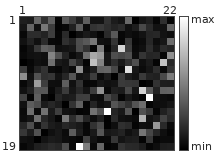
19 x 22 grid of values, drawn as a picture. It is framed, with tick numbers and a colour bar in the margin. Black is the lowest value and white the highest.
Seam: none. Grain: fine. Odd rows or columns: none. Average level on the scale: 20%. Slope: none. Histogram: skewed, a long tail of high values. Mirror symmetry: none. Stripes: none.
